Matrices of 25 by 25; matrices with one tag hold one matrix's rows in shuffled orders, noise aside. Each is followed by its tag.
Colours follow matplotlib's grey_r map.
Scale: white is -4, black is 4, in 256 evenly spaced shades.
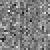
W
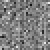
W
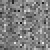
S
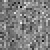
S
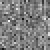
W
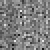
S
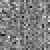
W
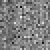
S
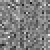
W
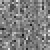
W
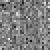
W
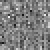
W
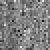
S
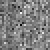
S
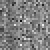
S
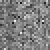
S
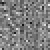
W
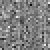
W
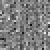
W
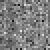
S
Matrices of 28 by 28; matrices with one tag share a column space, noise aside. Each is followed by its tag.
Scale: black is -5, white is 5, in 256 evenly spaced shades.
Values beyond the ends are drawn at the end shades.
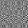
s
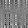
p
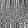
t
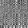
p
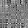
t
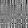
t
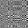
s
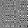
s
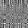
t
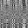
t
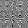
s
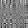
t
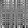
p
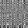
p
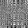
p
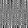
p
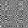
s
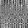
t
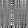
p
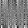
p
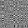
s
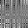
t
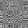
s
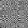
s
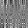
t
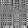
p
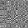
s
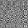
s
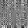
p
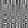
t
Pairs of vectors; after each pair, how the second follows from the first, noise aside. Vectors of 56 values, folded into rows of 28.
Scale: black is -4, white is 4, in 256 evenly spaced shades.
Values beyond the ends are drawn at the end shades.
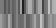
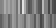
negated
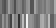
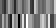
scaled up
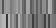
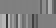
partly zeroed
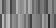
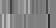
partly zeroed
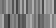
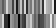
scaled up
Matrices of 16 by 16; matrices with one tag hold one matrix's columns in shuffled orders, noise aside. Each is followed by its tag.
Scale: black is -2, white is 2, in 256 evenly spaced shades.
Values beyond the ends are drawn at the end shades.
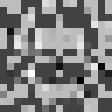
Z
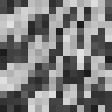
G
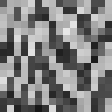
G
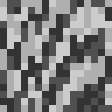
G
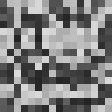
Z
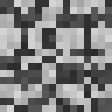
Z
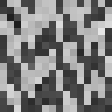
G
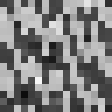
G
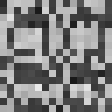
Z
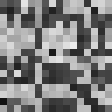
Z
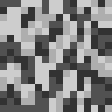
G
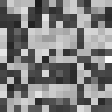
Z
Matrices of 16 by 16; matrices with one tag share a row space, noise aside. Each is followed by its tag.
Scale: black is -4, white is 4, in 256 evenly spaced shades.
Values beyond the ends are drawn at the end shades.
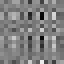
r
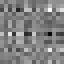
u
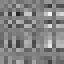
u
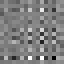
r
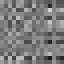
u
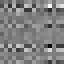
u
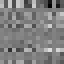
u
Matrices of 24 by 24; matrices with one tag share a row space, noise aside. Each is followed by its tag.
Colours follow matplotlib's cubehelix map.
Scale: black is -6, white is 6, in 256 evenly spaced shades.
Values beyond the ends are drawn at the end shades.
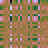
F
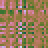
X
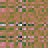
X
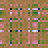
F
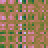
X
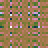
F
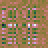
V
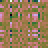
F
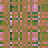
F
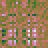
V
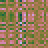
X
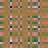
F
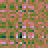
X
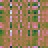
F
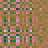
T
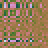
T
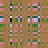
F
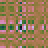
X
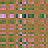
X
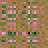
V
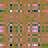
F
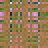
F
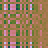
T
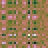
V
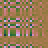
T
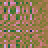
T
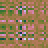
X
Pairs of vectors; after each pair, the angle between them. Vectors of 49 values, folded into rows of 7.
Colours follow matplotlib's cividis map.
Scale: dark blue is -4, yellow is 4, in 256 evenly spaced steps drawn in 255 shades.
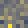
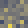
nearly parallel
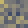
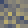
nearly opposite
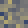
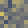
nearly opposite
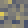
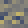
partly opposed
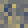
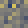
partly aligned
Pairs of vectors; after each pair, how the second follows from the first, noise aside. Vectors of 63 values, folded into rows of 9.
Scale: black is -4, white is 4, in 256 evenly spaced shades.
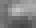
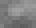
shrunk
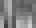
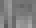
shrunk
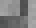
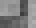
copied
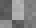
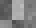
copied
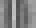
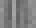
shrunk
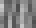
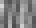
copied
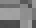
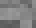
shrunk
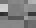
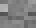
shrunk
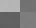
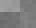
shrunk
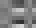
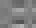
shrunk
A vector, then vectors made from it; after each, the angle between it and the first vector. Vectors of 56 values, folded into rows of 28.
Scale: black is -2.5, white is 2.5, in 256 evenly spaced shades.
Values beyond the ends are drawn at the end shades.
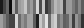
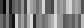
partly aligned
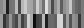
orthogonal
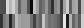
orthogonal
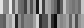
nearly opposite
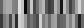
orthogonal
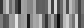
orthogonal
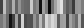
partly aligned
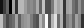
nearly parallel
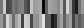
orthogonal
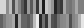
nearly opposite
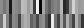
partly aligned
